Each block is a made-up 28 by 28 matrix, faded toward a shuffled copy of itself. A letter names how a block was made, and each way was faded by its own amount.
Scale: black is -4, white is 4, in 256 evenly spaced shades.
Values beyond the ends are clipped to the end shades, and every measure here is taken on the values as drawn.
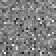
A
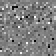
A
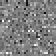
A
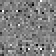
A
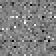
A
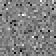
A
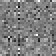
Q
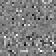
A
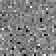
A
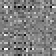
Q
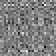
Q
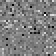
A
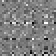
Q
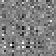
Q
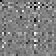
Q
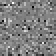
A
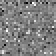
A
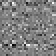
Q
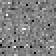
A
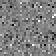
A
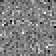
A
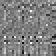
Q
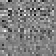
Q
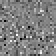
A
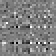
Q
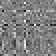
Q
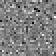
A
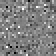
A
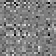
Q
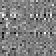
Q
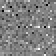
A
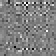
Q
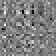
Q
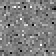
A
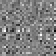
Q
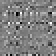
Q
